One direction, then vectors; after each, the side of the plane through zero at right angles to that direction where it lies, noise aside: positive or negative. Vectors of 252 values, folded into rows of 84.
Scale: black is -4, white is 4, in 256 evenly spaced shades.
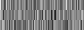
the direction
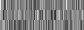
positive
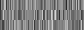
negative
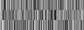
positive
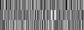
negative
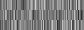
negative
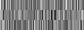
positive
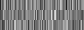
negative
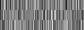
negative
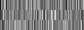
negative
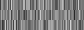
negative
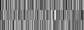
negative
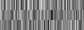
positive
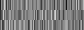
negative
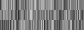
negative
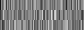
negative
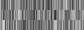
positive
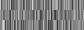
positive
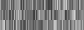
positive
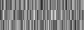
negative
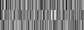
negative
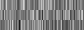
positive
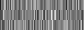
negative
